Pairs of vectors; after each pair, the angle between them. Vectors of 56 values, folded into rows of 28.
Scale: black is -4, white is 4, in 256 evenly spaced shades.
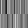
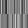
nearly parallel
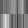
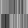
nearly opposite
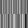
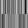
orthogonal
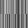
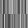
partly aligned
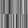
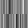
nearly parallel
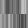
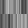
nearly opposite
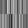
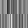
nearly opposite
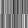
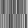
partly aligned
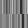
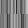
partly aligned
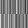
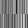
partly opposed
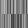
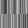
partly opposed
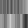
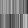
nearly opposite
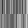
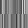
orthogonal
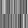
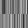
nearly opposite
